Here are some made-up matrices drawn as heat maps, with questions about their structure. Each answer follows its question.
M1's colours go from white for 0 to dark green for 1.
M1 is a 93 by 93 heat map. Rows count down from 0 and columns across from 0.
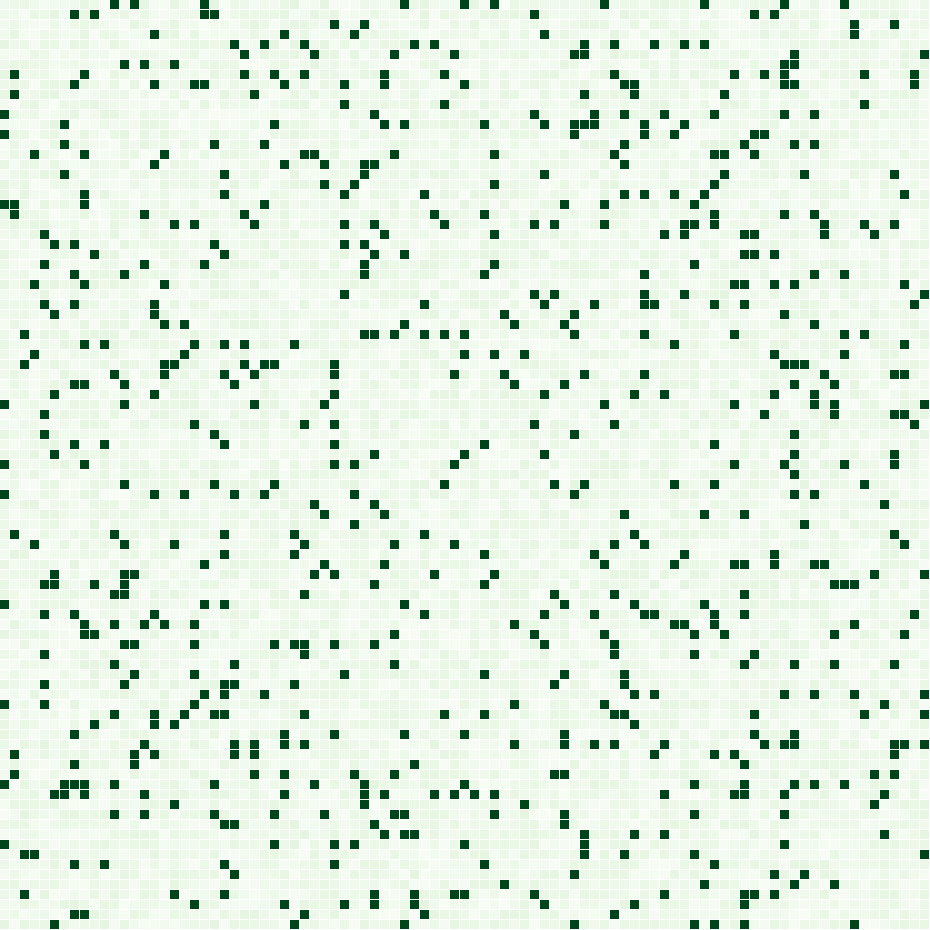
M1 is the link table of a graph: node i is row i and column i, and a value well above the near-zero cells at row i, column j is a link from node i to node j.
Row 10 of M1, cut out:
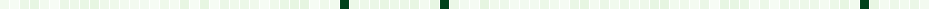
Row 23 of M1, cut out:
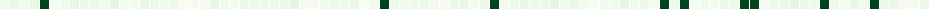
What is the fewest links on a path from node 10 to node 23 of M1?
4
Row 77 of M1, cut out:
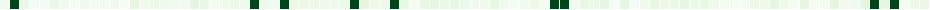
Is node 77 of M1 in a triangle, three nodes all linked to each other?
no
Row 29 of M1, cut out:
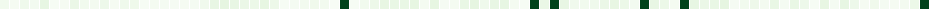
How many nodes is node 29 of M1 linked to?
6
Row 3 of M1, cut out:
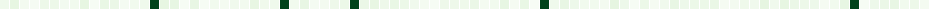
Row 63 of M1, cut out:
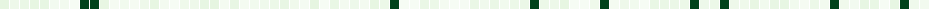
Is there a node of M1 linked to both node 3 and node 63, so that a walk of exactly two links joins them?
no
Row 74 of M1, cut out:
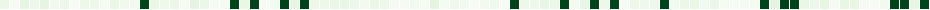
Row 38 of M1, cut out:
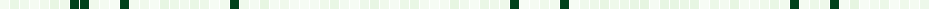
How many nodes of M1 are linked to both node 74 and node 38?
4
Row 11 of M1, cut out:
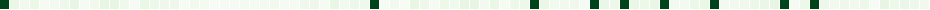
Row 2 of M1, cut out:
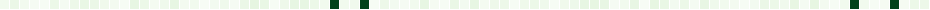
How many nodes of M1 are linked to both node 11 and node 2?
0
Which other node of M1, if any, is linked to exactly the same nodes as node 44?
node 86
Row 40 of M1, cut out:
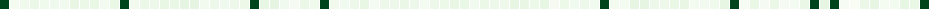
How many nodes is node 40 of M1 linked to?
9
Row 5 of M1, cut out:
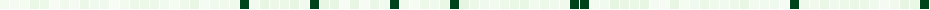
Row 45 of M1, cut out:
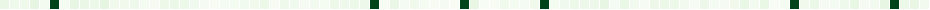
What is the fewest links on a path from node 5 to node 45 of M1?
1
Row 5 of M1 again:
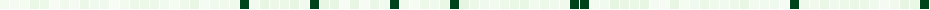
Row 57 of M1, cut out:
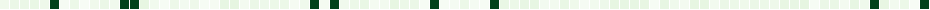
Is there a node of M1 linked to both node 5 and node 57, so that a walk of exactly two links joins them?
yes
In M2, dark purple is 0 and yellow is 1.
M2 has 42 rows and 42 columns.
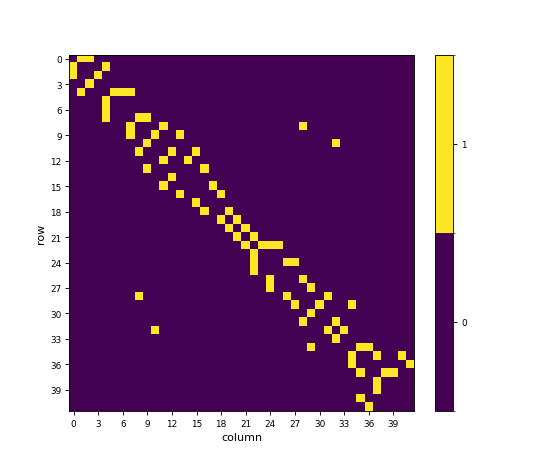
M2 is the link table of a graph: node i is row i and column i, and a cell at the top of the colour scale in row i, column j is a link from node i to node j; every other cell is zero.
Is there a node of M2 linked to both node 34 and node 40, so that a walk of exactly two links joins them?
yes
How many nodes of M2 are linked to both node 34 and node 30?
1
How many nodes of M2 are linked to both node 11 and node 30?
0
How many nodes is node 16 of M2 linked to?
2
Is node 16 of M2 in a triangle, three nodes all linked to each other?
no
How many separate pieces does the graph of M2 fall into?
1
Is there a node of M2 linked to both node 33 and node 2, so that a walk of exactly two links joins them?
no
